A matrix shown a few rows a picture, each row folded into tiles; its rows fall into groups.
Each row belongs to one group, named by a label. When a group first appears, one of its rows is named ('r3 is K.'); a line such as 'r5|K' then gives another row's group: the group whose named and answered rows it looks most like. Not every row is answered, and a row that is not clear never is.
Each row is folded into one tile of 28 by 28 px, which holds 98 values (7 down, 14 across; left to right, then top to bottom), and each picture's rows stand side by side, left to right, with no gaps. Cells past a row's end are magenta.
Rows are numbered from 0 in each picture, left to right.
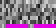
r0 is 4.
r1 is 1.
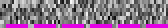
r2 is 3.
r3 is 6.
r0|1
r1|1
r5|4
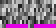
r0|4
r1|4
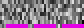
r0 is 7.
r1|7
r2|3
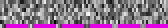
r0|7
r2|7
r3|3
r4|4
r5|4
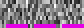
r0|1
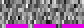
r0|6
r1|6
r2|6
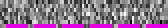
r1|7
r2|7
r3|3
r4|3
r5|6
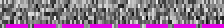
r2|1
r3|1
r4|1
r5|3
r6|7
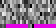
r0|3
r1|3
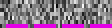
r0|6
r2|6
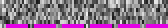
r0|4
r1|6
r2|7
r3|6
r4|1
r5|3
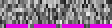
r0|3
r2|4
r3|3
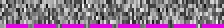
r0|4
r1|1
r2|7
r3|3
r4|1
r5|4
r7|3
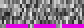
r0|4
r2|4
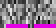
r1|6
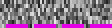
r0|6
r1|7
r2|1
